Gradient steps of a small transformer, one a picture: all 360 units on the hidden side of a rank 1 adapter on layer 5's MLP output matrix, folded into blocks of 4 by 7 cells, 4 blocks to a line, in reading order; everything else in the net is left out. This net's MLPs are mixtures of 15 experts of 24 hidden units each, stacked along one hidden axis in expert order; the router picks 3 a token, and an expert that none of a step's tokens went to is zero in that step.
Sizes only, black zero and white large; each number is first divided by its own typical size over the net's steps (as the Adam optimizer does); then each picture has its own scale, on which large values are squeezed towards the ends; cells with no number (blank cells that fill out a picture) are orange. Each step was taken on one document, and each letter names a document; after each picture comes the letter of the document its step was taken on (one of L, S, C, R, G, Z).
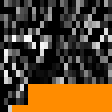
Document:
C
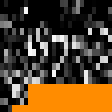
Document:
C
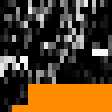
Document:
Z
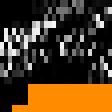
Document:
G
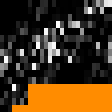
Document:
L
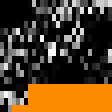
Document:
G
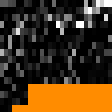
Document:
L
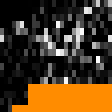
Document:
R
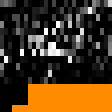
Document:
L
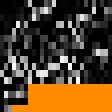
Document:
Z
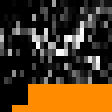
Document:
R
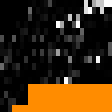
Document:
L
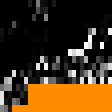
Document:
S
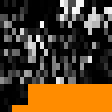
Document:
C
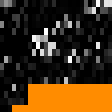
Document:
L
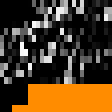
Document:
G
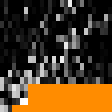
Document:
C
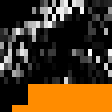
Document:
G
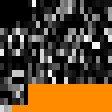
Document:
G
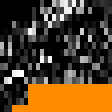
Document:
G
